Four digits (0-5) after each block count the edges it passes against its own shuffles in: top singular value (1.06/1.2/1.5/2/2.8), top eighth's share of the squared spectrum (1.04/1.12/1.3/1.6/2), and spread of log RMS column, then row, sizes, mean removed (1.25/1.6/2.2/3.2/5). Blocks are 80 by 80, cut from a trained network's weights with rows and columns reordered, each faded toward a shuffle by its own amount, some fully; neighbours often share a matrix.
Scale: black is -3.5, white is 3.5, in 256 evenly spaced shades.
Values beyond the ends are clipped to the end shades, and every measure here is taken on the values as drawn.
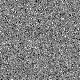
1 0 0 0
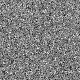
0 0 0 0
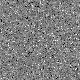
0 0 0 0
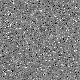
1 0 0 0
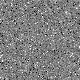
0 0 0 0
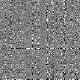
4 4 4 2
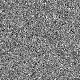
0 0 0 0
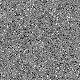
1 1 0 0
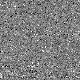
2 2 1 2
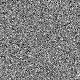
1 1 0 0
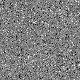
0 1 0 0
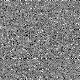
2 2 0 2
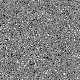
0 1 0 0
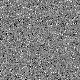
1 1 0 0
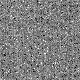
1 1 0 0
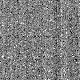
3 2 0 1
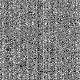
3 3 1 2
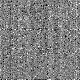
3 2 0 2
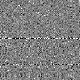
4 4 1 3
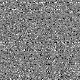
2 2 1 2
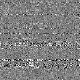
3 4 2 4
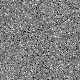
0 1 0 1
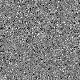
1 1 0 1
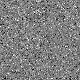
1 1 0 1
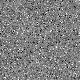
0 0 0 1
